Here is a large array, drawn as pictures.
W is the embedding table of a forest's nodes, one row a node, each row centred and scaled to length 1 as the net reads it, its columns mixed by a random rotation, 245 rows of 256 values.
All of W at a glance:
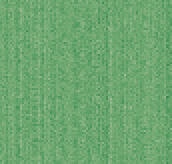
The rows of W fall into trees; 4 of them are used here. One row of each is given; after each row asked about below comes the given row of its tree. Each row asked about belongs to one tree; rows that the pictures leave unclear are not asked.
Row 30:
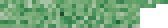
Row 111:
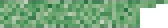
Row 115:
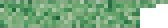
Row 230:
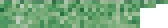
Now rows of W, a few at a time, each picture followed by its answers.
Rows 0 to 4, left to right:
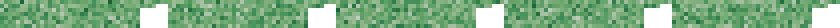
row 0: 115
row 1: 115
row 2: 230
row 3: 115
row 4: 30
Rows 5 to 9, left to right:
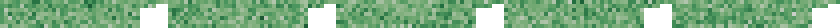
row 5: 111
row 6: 115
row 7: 30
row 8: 230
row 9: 30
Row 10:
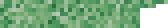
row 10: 230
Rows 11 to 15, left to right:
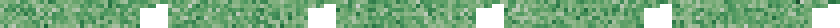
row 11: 115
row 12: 111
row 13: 111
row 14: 230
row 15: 30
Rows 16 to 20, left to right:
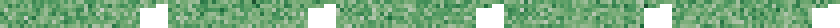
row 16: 111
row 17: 111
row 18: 115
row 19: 115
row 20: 230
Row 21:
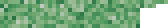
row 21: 115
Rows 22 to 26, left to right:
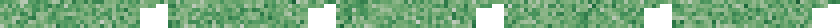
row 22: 111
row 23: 30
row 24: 115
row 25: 115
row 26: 30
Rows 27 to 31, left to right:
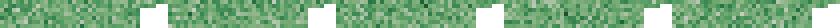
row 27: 115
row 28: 111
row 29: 111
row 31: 111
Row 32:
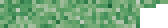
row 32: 115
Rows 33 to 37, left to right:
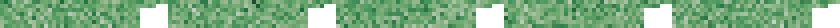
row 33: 111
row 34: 111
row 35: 111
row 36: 230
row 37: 111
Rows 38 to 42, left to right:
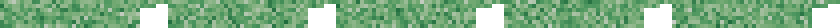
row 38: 30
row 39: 30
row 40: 30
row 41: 111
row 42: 115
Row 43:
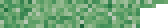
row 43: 115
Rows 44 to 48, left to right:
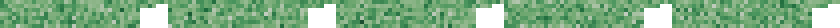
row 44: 30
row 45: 111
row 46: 111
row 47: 30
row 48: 115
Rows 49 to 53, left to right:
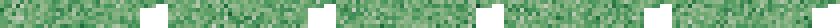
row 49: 230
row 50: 30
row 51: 115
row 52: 115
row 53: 230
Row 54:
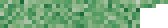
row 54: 115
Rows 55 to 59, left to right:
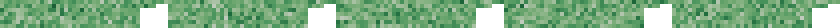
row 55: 230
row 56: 30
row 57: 30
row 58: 230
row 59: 115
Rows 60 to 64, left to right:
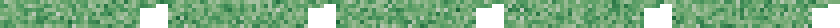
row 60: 30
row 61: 30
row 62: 30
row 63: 115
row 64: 230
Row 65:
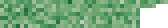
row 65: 115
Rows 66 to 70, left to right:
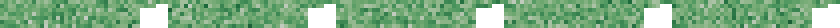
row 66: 30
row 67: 230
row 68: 30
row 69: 30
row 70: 30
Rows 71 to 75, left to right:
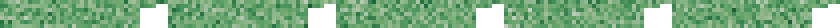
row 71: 30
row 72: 115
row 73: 111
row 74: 111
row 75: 30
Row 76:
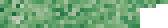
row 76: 230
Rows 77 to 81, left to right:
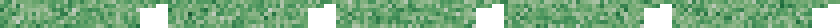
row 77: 230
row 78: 111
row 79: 30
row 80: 30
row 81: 115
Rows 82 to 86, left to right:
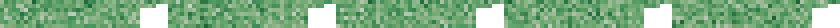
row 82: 111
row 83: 111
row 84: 111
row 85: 111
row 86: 30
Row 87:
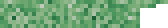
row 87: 115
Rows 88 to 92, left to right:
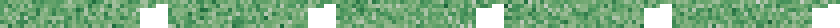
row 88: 111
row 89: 111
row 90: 115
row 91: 115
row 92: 30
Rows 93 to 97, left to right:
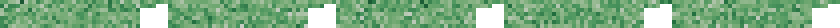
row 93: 115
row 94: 30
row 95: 111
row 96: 30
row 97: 30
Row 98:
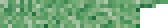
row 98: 115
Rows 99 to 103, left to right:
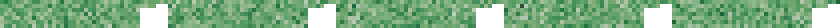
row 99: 111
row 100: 115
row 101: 230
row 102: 230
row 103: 30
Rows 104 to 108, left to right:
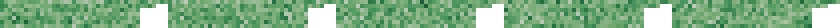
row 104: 30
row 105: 30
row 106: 111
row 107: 230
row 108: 230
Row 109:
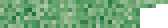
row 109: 115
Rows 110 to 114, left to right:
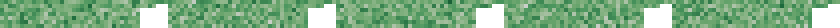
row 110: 111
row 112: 30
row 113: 111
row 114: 115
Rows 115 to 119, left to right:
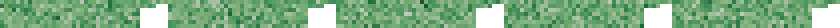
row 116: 30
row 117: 111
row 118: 115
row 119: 111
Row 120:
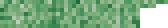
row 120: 230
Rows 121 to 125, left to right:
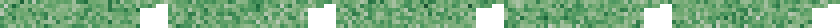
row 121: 115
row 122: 111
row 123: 111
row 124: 30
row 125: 30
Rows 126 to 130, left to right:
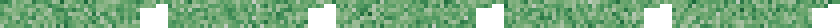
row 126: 111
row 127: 30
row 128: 115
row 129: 30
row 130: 230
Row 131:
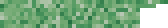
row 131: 30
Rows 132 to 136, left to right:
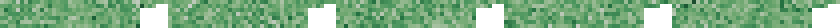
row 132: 115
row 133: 111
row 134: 111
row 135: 30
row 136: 115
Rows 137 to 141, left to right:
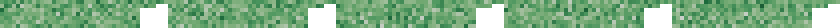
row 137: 230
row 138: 115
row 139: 30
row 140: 230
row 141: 111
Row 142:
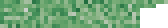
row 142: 111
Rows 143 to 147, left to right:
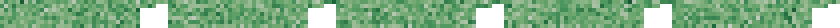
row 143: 115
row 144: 30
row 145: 30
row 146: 30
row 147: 30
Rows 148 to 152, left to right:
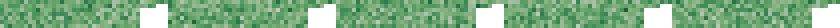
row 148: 111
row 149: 30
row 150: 115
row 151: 30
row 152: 111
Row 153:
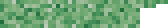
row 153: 30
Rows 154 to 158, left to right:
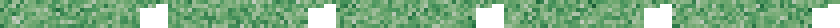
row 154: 230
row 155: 30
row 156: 230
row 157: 111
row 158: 115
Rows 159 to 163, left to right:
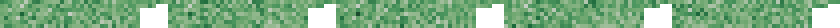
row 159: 111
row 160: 111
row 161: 111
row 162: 111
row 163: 115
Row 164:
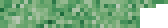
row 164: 230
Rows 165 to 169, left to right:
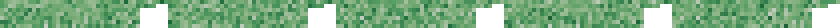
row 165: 30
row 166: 30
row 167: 111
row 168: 30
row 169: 111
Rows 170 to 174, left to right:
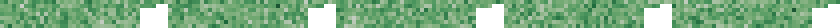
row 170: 111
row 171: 115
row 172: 230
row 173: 115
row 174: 30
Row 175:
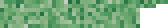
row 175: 230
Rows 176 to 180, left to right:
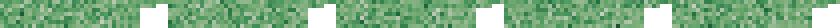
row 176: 111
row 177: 30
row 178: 111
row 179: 111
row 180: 111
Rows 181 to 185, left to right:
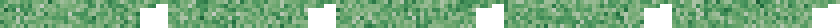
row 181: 115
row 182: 111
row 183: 230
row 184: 30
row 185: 111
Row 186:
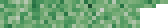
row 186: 111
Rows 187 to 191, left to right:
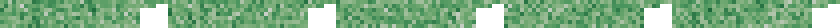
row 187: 111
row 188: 111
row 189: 30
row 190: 115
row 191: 111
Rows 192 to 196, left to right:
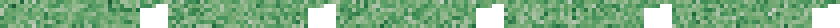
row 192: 115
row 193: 115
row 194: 115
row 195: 230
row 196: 111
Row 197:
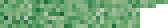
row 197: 111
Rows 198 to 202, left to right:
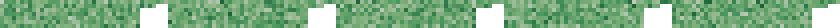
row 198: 115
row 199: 30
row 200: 115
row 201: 30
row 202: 111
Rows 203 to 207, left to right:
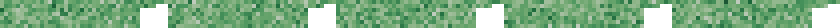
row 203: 230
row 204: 115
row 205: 111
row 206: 30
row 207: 230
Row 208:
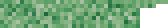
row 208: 115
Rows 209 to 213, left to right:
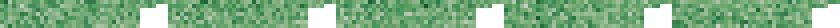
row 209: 111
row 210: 111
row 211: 111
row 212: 111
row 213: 30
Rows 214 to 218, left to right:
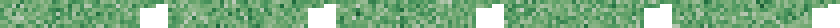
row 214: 230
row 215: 230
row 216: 111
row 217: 115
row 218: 111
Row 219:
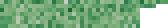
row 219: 230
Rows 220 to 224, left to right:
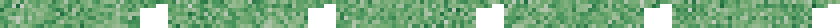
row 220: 230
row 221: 111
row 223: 115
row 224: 115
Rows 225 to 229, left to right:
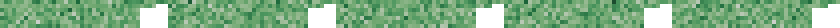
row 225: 230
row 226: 115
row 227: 111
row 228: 115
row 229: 111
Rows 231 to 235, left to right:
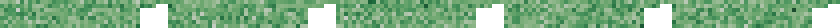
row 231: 115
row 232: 30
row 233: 111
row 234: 115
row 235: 30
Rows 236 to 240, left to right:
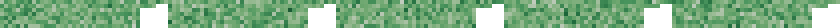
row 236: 115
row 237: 30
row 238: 230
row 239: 30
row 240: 111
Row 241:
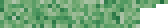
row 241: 30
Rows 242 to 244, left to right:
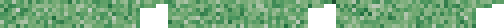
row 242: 115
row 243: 30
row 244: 115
